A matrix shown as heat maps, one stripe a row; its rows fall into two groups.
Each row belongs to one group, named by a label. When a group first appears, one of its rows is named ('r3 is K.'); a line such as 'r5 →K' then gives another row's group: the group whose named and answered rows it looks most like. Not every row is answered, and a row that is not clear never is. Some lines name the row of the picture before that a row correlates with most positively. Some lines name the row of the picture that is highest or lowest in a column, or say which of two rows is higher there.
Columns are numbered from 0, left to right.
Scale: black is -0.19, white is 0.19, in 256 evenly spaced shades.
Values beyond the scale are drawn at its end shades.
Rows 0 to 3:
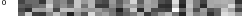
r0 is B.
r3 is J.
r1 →B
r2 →B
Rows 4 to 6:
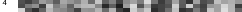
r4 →B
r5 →B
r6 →B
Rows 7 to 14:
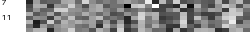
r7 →J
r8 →B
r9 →J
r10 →B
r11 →B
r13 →B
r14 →J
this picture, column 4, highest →9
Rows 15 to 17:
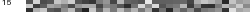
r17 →J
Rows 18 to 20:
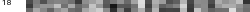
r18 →B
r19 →B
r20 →B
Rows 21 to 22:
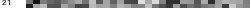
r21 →B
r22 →J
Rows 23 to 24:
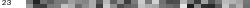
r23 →B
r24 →B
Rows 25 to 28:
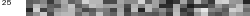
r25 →B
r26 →J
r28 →J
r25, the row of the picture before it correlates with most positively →23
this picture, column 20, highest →27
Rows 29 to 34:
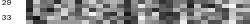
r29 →J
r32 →B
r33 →B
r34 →B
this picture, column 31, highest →31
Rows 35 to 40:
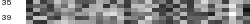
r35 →J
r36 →B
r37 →J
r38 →B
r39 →J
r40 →B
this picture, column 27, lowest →40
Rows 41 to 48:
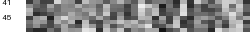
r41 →B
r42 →B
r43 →B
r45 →J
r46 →J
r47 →J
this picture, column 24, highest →41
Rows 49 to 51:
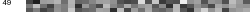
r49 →B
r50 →J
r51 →J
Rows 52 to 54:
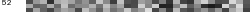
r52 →J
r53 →B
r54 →J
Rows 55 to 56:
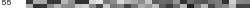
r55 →J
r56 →B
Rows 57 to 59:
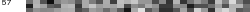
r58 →J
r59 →B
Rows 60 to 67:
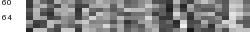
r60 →J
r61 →J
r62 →J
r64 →J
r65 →B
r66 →B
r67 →J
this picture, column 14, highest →62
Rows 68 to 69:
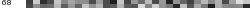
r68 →J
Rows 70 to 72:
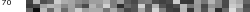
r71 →B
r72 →B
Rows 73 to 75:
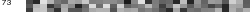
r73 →B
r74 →J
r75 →J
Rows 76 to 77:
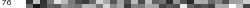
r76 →J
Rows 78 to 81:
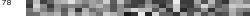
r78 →J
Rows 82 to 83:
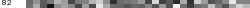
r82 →B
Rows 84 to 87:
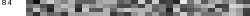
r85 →J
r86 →J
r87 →B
